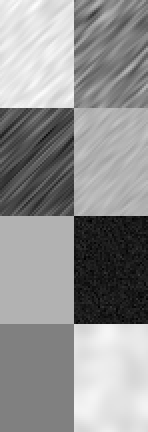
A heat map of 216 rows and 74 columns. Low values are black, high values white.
The table splits into 4 rows of 2 panels. Panel 1,1: very high, slanting up to the right, faint in contrast. Panel 1,2: middling, slanting up to the right. Panel 2,1: low, slanting up to the right. Panel 2,2: high, slanting up to the right, faint in contrast. Panel 3,1: high, flat. Panel 3,2: very low, fine-grained, faint in contrast. Panel 4,1: middling, flat. Panel 4,2: very high, smooth, faint in contrast.
